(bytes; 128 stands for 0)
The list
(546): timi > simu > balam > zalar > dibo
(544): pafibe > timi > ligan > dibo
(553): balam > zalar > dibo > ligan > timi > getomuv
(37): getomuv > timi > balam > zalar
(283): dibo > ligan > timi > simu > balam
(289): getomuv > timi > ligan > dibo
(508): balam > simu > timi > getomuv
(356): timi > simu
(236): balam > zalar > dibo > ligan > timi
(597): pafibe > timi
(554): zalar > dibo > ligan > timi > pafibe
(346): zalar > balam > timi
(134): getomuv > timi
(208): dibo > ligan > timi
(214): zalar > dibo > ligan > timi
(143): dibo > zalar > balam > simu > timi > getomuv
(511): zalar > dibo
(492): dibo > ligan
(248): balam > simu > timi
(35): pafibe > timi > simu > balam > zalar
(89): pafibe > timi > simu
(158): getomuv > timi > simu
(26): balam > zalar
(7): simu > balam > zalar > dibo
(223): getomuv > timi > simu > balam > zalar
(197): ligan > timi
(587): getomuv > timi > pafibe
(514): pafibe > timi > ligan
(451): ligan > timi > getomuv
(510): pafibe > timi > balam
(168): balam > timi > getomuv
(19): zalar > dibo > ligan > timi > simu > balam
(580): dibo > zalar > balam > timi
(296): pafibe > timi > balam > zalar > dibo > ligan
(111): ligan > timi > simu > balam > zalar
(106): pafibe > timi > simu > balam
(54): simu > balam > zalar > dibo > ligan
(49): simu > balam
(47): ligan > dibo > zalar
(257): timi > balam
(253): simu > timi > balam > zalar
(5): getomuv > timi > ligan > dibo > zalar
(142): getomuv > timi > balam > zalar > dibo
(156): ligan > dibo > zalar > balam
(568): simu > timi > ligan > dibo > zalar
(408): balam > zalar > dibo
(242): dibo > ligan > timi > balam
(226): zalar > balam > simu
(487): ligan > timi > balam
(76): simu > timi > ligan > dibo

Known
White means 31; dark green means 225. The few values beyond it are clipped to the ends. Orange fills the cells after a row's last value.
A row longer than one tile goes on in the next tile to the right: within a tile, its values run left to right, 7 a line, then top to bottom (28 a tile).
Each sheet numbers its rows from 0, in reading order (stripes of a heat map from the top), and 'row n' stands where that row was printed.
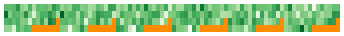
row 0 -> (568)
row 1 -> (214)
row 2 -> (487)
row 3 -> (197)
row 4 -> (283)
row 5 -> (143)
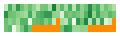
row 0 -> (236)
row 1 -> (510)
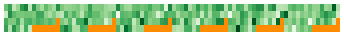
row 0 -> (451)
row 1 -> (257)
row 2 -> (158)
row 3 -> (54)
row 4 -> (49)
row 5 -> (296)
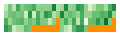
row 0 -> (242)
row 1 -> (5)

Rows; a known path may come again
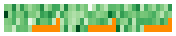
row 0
(554)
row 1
(142)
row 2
(451)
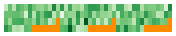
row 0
(242)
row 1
(106)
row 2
(134)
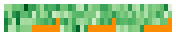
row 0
(492)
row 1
(7)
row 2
(19)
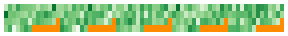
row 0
(236)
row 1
(487)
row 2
(283)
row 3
(553)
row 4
(597)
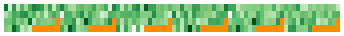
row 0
(89)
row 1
(158)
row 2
(514)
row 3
(511)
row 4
(508)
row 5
(253)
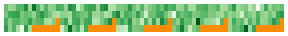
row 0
(197)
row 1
(226)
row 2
(568)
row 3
(248)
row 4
(143)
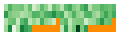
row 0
(580)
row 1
(408)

